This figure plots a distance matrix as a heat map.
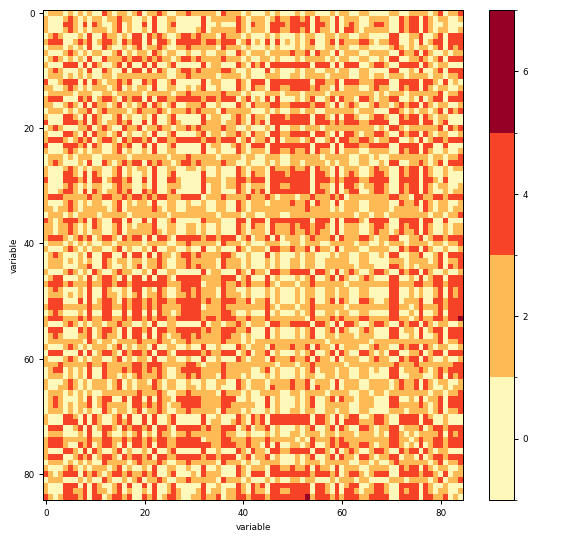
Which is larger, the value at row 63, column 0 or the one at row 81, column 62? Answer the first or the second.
the second
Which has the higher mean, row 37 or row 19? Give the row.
19
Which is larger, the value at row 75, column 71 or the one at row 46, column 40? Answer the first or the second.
the first
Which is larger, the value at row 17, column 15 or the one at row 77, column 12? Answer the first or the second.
the second
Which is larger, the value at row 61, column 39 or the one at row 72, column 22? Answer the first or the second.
the first
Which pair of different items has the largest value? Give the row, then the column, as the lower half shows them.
84, 53
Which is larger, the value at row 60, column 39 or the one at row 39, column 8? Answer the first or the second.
the first
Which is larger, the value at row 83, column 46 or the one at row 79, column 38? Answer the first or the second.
the first
